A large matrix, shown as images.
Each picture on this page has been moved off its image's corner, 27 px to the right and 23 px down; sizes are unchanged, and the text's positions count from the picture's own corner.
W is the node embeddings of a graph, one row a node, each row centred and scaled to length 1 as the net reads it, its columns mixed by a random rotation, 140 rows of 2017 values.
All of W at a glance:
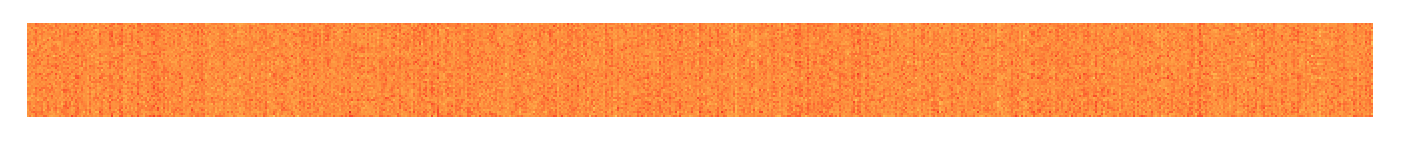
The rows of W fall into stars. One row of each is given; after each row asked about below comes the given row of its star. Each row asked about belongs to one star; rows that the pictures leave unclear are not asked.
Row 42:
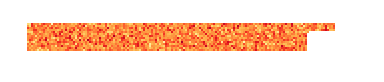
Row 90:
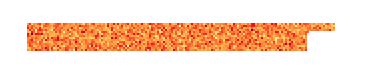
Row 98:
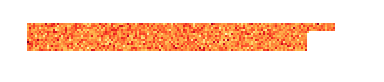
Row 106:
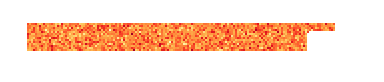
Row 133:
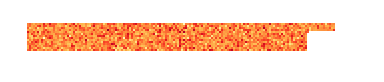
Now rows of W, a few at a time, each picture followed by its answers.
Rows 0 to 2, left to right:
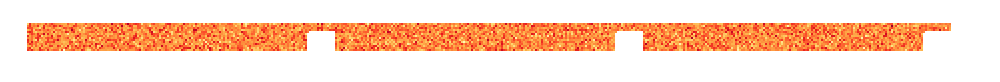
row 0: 98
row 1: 106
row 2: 98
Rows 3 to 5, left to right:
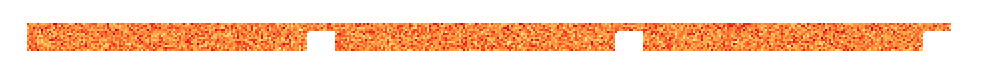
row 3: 90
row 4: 98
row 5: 106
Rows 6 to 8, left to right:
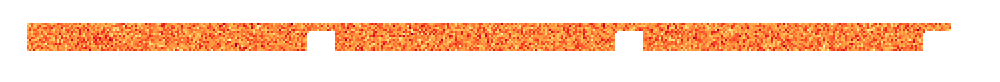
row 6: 42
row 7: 106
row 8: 42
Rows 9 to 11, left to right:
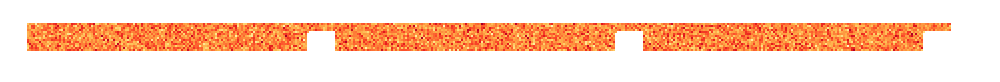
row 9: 90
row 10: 133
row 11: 133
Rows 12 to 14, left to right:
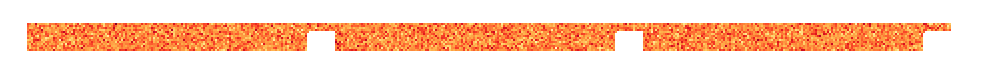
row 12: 106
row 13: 98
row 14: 90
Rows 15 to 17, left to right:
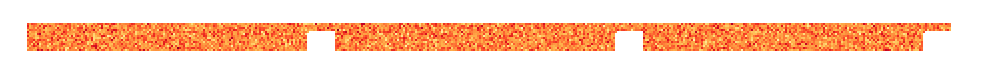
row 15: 133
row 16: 90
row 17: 133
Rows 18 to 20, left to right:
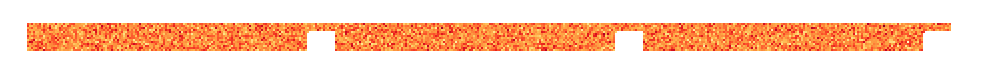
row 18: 133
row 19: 90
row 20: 98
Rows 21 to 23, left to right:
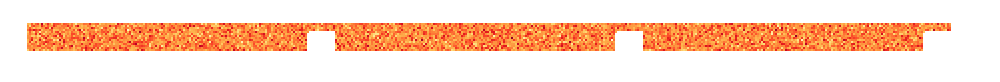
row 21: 42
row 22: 98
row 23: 133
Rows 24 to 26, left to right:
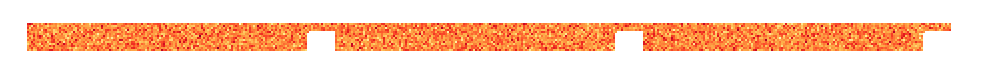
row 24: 133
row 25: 106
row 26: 90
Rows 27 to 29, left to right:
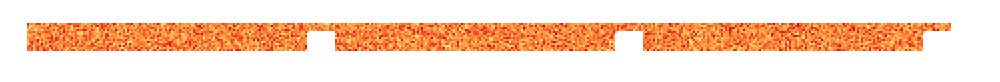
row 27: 133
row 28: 98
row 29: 98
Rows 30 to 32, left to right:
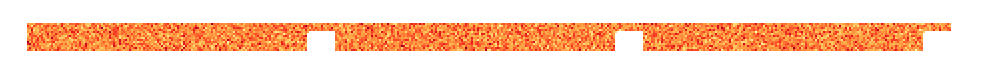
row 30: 98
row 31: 133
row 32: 133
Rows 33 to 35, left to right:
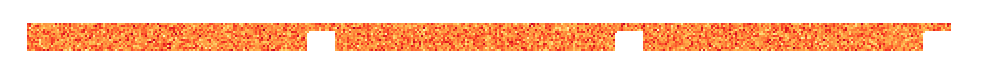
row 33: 133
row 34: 42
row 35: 133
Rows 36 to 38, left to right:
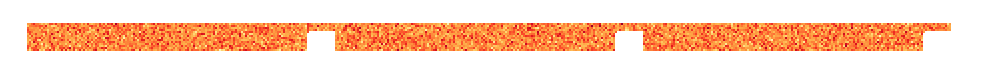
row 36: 106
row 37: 42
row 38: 90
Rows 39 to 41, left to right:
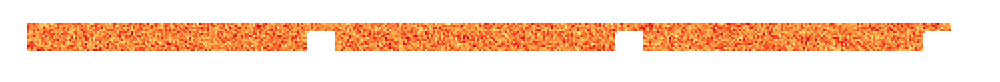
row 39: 133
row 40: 42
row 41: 106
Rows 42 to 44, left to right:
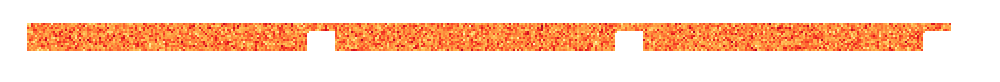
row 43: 133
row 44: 98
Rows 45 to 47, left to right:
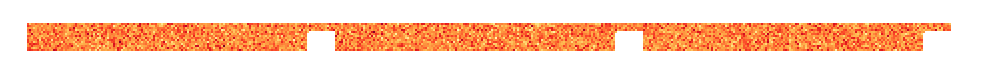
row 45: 98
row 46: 133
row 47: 106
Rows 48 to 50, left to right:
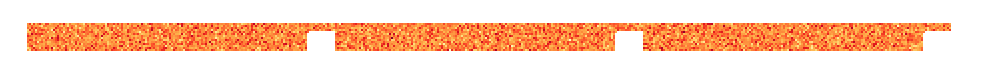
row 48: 90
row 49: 90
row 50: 90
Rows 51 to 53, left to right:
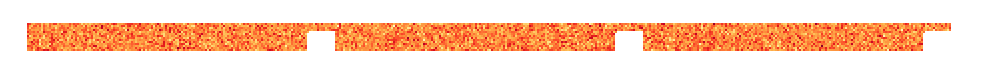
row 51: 133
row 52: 42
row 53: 42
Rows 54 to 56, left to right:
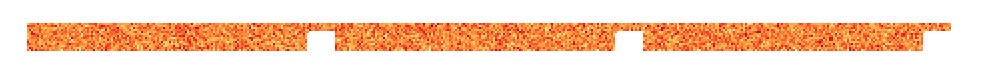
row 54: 98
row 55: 106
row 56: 42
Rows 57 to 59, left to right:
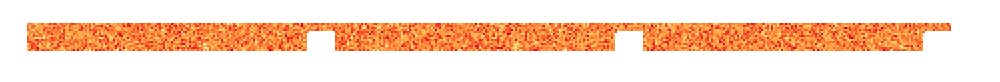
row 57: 133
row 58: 133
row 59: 133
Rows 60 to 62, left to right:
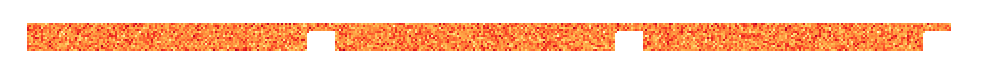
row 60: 106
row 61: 90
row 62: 133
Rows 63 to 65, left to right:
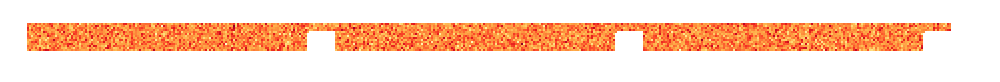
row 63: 133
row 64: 42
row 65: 133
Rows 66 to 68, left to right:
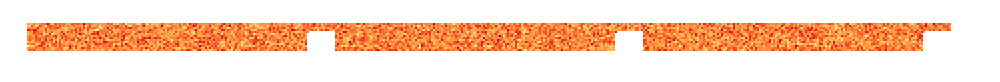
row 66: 42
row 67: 90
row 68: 98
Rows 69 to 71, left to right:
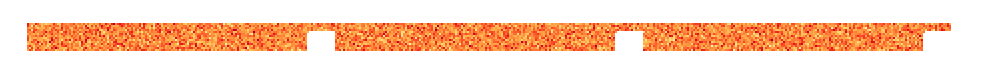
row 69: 133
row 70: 98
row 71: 42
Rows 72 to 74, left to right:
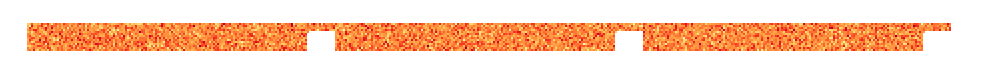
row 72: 42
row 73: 90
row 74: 133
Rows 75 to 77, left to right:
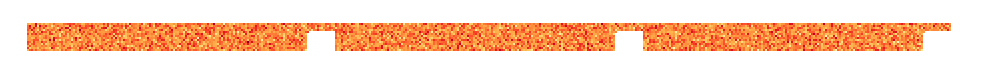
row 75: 106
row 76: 106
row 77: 106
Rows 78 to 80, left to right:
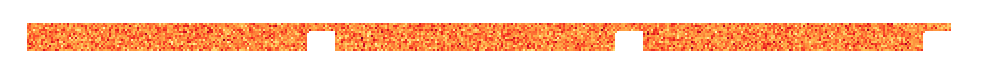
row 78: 98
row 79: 106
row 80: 90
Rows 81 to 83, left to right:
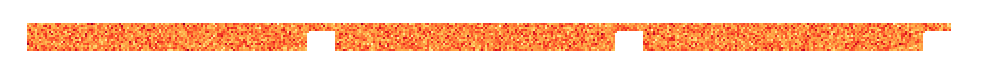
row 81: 90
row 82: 90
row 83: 90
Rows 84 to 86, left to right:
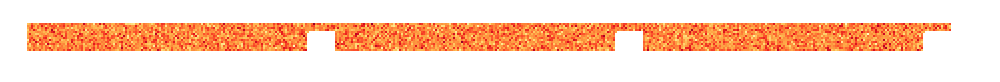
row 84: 42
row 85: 98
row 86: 106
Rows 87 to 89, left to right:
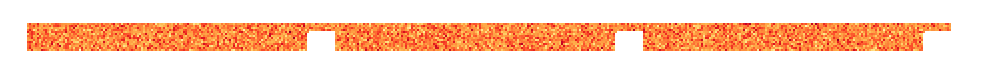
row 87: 98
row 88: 42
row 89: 133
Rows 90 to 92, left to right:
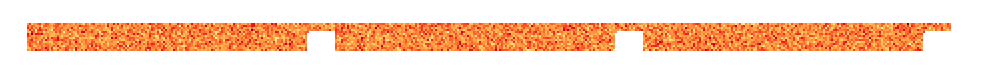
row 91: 106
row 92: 42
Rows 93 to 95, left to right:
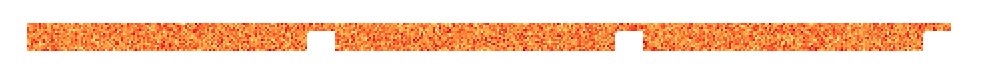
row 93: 133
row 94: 42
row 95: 98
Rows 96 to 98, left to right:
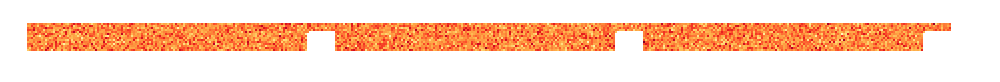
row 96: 106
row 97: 133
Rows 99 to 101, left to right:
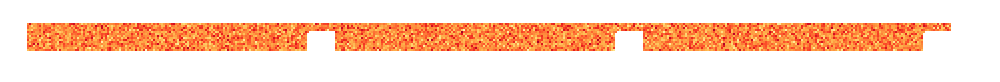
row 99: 133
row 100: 106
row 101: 106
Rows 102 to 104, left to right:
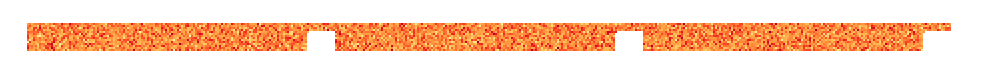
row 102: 106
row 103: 98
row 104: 106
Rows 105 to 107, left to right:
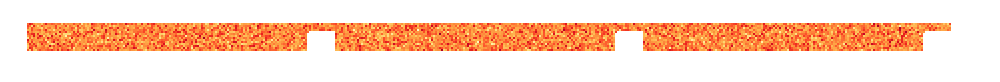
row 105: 98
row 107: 90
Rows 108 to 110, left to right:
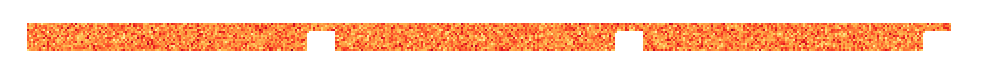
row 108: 106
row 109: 106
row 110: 133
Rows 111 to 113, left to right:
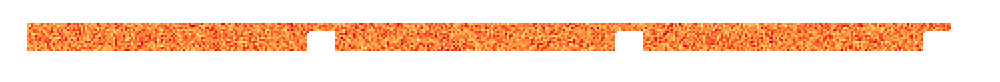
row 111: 42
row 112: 90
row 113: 42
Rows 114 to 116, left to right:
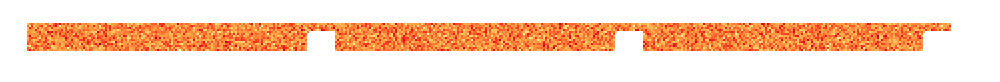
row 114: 42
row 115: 90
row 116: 98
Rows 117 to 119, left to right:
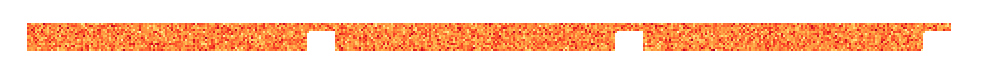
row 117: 106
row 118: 90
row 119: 106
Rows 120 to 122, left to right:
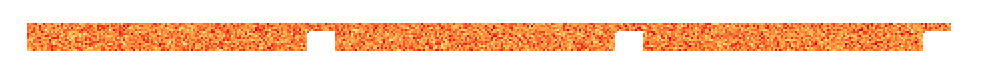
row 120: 106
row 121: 106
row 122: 90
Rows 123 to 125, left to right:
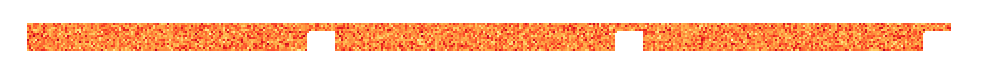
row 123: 98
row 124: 106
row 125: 133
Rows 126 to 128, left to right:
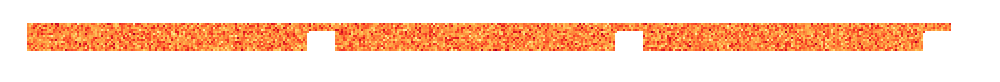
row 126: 90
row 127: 90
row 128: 133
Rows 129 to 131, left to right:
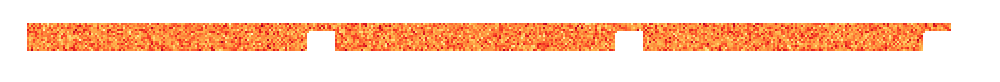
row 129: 106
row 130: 90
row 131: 106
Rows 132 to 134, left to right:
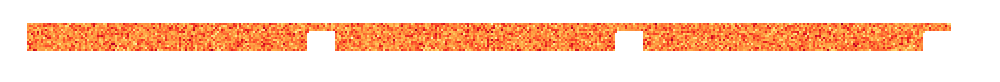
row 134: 90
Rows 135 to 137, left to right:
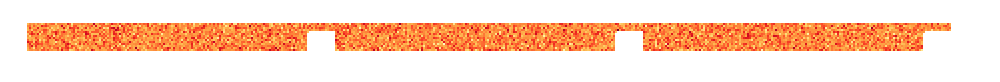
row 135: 98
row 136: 90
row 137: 133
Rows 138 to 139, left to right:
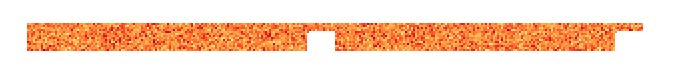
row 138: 98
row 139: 98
